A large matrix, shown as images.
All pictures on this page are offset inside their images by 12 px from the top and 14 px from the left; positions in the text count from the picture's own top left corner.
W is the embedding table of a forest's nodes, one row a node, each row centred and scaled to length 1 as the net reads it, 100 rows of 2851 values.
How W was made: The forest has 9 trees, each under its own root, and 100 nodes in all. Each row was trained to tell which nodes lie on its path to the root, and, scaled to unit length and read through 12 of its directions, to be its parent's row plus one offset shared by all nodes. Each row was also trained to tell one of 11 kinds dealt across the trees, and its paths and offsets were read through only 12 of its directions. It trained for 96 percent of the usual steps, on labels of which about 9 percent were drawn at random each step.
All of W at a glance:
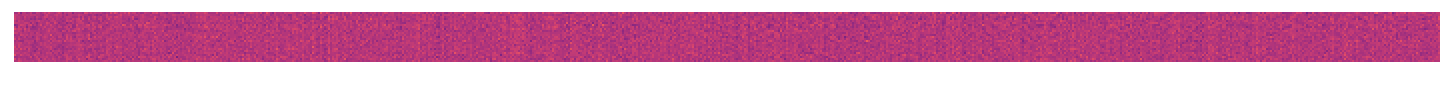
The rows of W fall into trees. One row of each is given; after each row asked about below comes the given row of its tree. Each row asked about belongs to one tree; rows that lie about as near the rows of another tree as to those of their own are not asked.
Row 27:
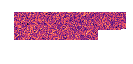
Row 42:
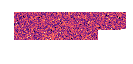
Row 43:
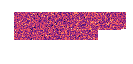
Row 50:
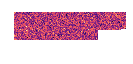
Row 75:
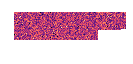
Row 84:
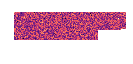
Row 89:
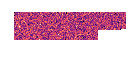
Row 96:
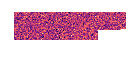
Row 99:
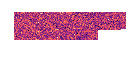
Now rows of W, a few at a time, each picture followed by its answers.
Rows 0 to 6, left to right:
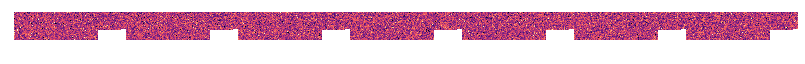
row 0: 27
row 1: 50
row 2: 89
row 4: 96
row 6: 96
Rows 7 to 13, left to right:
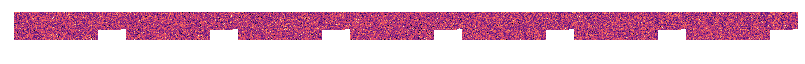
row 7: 42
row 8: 42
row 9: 42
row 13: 75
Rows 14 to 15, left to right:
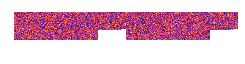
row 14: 27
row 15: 75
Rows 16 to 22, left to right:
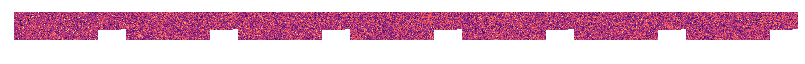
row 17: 50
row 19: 43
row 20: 75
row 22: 96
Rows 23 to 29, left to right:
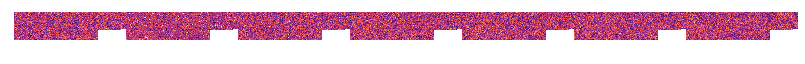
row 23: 96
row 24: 89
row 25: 89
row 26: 89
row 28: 27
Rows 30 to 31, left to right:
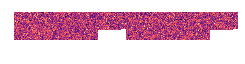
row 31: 89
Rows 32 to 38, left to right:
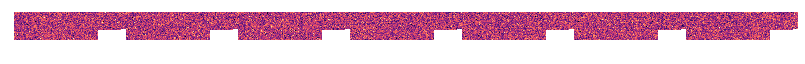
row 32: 75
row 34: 75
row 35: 27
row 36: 96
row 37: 89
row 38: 96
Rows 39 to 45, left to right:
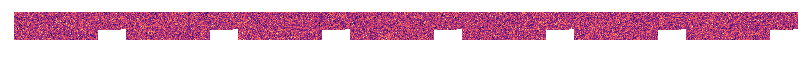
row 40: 42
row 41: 99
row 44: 42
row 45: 89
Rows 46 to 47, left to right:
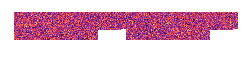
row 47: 84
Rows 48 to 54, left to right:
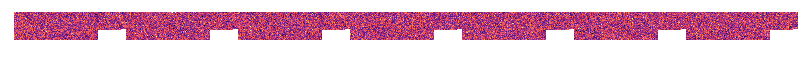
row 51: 89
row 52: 75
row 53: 42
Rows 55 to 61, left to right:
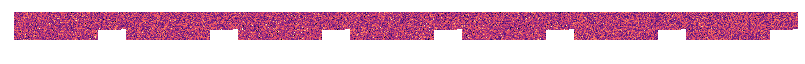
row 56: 96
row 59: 27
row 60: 99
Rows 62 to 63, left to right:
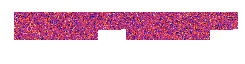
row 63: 96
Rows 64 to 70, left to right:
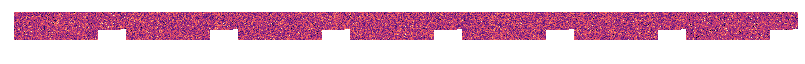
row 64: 75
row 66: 96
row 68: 75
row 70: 75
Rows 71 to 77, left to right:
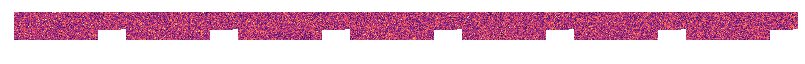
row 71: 27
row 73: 27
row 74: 42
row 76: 27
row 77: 96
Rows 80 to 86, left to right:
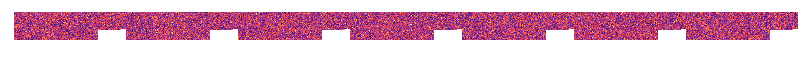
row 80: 50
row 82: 75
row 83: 42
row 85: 89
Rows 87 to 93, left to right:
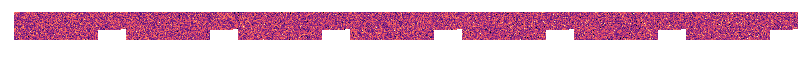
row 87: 84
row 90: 43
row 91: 89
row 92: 27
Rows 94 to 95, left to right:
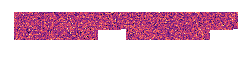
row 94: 42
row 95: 27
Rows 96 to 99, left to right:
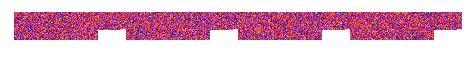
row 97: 42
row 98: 50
